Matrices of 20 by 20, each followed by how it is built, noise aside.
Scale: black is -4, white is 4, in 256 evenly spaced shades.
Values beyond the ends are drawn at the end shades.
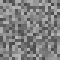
noise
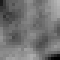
smooth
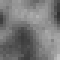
smooth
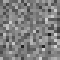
noise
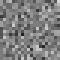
noise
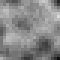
smooth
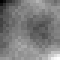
smooth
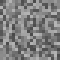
noise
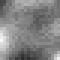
smooth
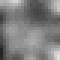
smooth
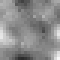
smooth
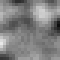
smooth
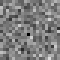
noise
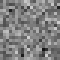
noise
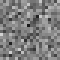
noise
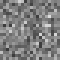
noise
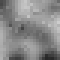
smooth
